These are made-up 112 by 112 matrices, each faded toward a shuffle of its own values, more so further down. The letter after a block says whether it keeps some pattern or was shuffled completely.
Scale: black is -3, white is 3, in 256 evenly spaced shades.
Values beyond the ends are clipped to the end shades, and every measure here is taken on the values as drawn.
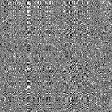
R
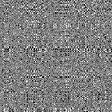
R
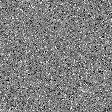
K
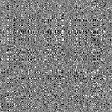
R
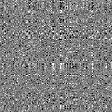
R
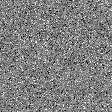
K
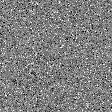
K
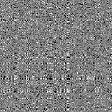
R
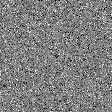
K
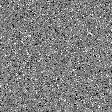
K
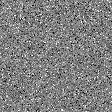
K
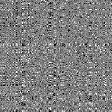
R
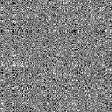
R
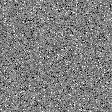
K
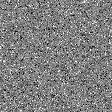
K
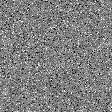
K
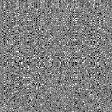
R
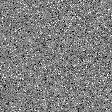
K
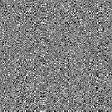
R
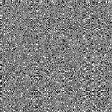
R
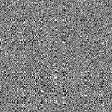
R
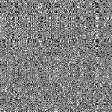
R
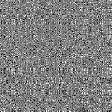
R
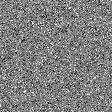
K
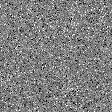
K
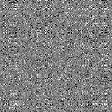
R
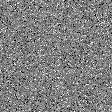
K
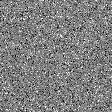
K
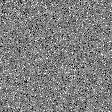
K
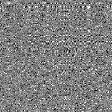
R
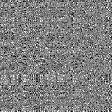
R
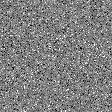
K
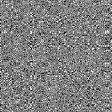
R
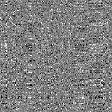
R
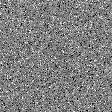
K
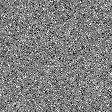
K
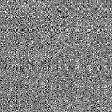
R
